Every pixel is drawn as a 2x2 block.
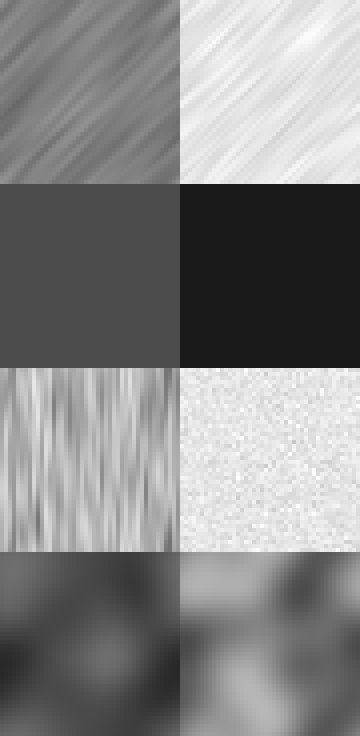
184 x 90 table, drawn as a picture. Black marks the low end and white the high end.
The table splits into 4 rows of 2 panels. Panel 1,1: middling, slanting up to the right, faint in contrast. Panel 1,2: very high, slanting up to the right, faint in contrast. Panel 2,1: low, flat. Panel 2,2: very low, flat. Panel 3,1: high, streaked downward. Panel 3,2: very high, fine-grained, faint in contrast. Panel 4,1: low, smooth. Panel 4,2: middling, smooth, strong in contrast.
